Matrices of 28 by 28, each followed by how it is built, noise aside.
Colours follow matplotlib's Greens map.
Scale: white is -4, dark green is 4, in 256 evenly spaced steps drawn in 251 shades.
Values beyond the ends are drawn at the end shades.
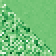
lower triangular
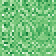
low rank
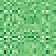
low rank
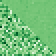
lower triangular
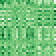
low rank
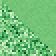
lower triangular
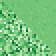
lower triangular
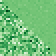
lower triangular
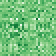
low rank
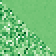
lower triangular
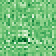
low rank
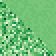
lower triangular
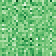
low rank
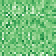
low rank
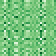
low rank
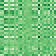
low rank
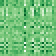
low rank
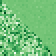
lower triangular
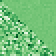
lower triangular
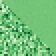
lower triangular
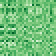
low rank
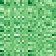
low rank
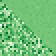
lower triangular
